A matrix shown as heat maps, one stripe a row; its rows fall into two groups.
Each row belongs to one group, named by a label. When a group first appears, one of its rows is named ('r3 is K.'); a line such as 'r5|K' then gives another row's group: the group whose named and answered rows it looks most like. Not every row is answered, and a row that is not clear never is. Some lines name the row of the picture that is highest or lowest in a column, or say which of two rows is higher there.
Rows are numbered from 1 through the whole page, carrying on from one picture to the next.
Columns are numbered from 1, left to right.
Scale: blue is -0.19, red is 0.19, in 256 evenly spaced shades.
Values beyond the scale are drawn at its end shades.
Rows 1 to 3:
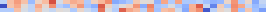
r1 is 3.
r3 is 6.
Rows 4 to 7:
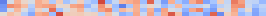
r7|3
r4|6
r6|6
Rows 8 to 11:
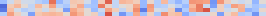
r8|6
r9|6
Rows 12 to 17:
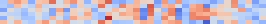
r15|6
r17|3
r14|6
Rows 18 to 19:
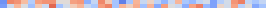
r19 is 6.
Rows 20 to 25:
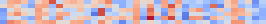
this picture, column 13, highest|24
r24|6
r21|3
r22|6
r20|3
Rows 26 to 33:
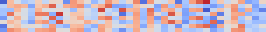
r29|3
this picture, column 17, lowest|27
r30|6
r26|6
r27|3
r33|3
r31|3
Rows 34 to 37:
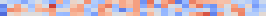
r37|6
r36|3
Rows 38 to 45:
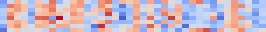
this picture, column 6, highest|42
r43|3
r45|6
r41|3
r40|3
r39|3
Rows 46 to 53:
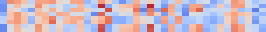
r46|3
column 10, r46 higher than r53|Yes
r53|6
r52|6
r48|6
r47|6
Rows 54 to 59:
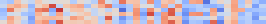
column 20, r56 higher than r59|Yes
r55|3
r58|3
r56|3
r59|3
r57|6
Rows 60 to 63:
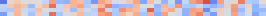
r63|6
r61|3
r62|6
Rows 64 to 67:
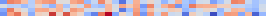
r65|6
